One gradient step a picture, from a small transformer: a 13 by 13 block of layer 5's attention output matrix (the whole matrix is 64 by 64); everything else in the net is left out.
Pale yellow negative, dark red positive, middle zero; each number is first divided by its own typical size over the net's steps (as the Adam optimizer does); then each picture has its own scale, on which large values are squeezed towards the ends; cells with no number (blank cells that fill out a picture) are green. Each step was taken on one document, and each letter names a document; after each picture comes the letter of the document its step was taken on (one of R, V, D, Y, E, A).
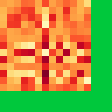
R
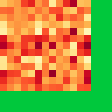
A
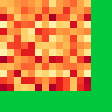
A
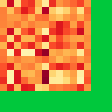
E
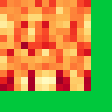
A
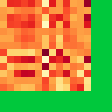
R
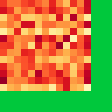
A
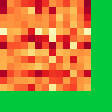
A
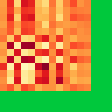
E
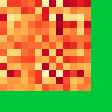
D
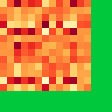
D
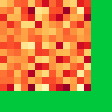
R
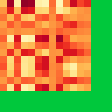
E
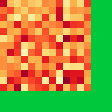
D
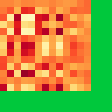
E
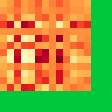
E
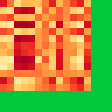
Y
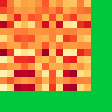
R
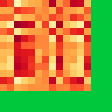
Y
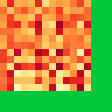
Y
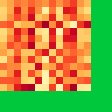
R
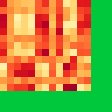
E
